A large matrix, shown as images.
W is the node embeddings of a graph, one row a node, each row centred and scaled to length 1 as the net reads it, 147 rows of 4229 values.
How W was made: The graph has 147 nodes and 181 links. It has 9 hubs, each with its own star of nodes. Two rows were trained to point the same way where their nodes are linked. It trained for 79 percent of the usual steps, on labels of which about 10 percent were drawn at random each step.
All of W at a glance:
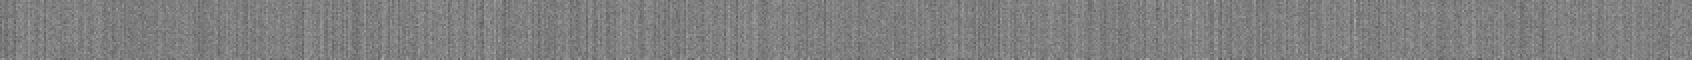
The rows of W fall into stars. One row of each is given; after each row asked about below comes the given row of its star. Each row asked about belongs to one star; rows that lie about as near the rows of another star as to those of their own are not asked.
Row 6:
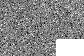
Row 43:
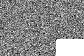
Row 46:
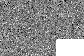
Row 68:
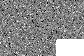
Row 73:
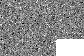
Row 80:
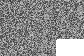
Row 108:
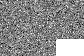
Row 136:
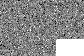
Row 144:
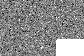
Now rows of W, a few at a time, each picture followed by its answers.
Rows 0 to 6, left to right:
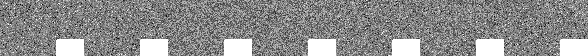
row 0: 80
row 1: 46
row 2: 136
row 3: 108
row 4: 46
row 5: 46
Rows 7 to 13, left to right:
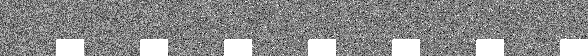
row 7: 6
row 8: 43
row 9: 108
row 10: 43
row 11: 108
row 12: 144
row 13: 43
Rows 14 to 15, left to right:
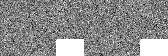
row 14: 46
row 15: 46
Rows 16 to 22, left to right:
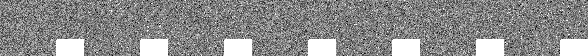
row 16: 80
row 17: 80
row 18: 108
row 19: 73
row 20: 6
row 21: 46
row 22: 80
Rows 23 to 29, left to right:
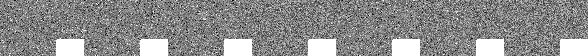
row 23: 73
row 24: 6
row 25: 46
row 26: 136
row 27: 68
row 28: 80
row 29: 46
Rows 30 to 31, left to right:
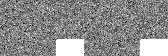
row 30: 73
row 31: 108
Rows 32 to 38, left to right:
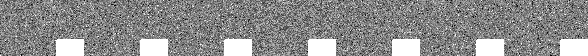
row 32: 144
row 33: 108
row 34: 73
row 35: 108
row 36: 108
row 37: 144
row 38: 46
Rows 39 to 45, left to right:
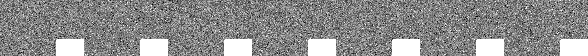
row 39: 136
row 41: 108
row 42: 108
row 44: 136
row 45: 6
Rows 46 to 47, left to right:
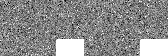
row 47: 136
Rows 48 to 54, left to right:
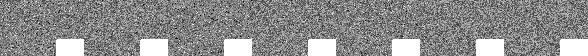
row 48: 108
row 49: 144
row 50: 68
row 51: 6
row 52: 6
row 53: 43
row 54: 46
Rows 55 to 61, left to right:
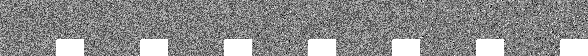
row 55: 6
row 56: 6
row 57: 6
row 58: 6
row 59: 43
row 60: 144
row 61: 46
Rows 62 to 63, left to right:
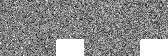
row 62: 68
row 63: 136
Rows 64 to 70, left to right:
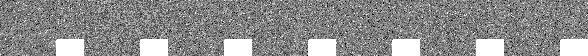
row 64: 43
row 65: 43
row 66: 6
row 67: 80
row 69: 6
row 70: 73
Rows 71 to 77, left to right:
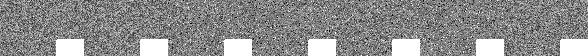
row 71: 144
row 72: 136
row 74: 68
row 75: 136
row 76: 68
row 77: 144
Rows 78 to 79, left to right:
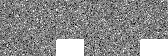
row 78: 80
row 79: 108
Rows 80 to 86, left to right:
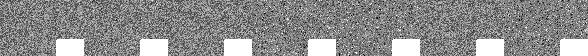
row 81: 6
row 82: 108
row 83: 46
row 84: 80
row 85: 73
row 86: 73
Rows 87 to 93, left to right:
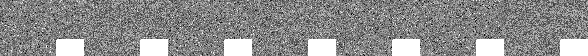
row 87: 144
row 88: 6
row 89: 108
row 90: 68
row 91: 80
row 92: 136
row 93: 68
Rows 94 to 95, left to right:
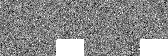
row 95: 46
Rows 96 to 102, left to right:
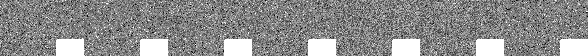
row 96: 136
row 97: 43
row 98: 80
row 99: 43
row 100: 80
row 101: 80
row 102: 144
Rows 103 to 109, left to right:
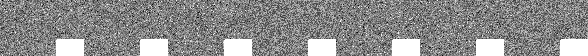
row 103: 80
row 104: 108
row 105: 46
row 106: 6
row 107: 46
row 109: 73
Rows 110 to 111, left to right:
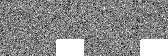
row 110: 108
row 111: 73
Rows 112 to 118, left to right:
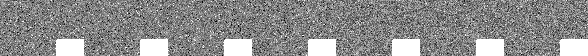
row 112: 144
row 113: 136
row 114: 43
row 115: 6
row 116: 6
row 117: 108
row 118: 46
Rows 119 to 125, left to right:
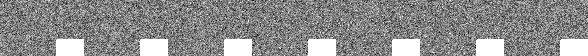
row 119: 43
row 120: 43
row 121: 6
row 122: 108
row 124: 46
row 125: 144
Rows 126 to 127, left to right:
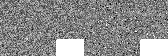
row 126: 108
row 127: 68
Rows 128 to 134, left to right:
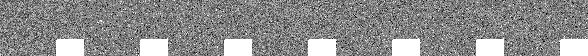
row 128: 80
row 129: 68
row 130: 144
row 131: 144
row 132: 136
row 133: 68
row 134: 73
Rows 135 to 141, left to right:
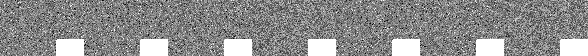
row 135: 73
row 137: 6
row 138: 6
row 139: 43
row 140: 136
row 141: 108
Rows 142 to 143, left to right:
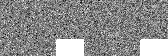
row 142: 46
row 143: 73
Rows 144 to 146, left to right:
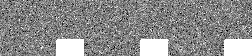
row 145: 46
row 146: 46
